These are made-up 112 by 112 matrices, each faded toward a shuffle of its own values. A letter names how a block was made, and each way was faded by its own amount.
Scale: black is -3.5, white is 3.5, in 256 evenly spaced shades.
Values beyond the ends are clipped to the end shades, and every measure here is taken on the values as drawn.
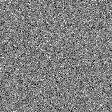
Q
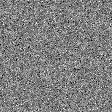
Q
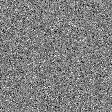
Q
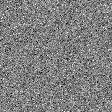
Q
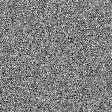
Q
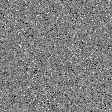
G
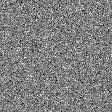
Q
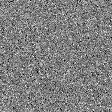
Q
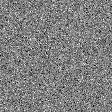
Q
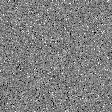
G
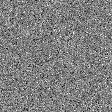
Q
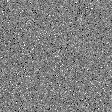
G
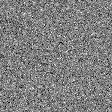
Q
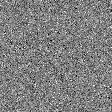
Q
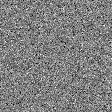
Q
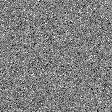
Q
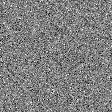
Q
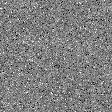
G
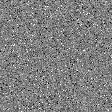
G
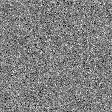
Q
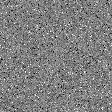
G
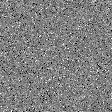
G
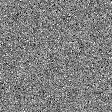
Q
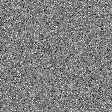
Q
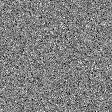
Q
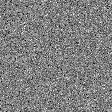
Q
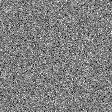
Q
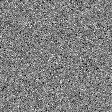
Q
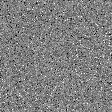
G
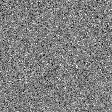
Q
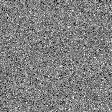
Q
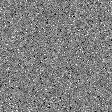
G
